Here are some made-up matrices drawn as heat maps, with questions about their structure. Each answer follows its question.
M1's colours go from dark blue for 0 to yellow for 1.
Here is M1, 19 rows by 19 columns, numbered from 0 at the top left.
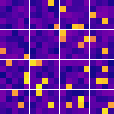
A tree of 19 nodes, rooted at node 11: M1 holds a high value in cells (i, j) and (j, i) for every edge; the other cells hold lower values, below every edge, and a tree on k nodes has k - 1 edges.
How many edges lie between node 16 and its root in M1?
3
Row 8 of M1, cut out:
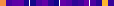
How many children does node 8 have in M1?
1
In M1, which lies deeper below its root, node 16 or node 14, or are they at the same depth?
node 16
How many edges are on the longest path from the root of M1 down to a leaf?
4
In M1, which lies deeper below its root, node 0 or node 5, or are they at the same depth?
node 5
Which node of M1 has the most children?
17
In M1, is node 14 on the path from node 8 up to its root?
no
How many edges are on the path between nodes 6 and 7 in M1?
5
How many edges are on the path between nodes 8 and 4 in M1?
3
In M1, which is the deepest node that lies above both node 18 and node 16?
17
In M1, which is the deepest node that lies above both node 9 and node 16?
13
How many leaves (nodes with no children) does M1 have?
10
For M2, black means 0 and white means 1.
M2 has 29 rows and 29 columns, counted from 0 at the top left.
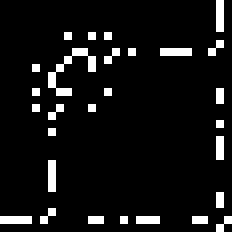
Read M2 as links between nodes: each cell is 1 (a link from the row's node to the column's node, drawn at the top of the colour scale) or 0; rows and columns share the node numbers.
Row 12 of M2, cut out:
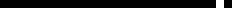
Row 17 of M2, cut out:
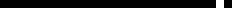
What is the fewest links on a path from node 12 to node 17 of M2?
2
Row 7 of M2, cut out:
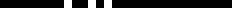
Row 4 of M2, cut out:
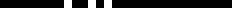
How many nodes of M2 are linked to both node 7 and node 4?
3
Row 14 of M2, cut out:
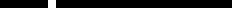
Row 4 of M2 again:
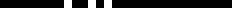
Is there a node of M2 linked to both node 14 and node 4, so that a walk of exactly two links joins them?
no
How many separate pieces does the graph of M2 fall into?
2
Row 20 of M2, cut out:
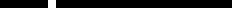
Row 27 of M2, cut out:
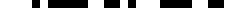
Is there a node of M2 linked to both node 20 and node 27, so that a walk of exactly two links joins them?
no
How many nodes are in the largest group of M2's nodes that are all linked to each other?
3
